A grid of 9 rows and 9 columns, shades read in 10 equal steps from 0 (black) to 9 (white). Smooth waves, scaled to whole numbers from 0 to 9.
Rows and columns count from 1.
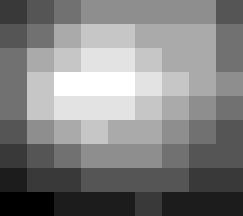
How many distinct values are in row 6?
5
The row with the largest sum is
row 4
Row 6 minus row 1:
1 2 2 2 1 1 0 -1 0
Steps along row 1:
up up up same same same same down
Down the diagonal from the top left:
2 4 7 9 8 6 4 2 1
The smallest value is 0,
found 2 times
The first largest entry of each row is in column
4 4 4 3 3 4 4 4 6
